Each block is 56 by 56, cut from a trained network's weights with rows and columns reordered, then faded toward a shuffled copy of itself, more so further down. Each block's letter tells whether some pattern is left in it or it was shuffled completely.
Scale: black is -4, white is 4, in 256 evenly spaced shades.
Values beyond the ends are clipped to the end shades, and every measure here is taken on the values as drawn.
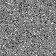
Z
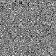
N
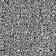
N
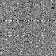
N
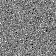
Z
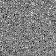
N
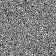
Z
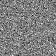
Z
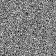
Z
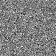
Z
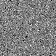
Z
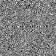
N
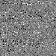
N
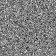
Z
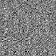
N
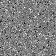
Z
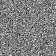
Z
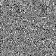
N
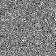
N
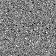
Z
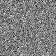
Z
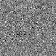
N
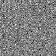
N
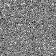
Z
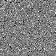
N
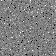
Z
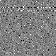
N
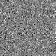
N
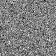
Z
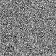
N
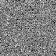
N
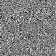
N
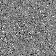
Z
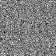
N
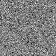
Z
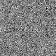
N
